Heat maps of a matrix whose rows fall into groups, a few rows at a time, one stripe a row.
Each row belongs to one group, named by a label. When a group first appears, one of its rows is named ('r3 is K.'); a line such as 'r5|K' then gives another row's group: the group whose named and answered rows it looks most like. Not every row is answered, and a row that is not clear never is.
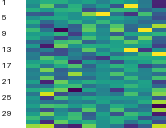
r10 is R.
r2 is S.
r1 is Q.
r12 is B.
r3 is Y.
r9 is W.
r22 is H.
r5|Q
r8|R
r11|H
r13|S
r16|W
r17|Y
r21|B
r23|W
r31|B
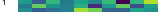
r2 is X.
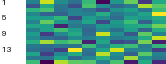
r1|X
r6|X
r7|R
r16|B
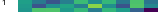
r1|R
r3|Q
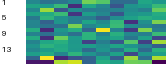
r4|W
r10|B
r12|Q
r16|H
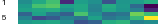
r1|W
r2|Q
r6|Y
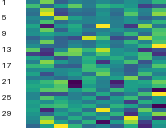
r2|Y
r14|H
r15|R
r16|X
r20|S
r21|W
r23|Q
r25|X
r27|Q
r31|X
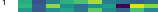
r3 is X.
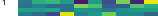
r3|W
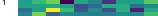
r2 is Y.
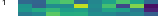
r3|Q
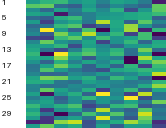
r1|Q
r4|R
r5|H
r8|X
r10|H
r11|X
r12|W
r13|R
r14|B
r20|Q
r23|X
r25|S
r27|Y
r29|R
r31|H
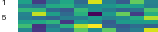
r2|H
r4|X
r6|W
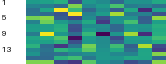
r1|W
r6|X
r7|W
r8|W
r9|X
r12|R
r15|H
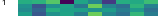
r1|W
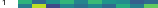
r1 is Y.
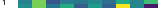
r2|S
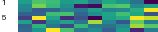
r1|Q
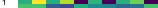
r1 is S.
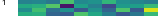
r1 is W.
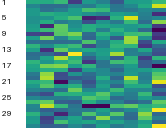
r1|W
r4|Q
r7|B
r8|Q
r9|H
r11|S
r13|B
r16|Y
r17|Q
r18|W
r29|R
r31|B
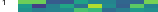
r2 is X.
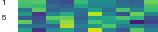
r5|H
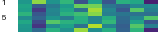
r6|B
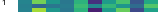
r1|X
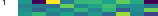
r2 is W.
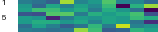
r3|Q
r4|H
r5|R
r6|Q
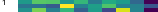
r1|Q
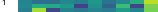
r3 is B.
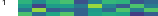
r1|Y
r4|Y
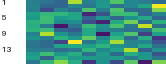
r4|Y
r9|X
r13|S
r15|B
